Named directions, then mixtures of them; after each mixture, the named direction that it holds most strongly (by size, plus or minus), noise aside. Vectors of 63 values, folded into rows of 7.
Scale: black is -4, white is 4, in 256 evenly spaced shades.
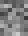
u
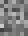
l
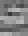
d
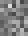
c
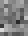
l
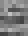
d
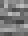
d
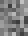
c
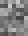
c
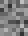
c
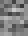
d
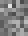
c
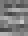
d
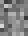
l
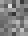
c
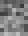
u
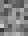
u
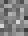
l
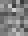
c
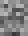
u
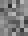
c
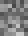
u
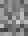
l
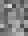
u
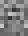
l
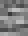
d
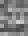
d
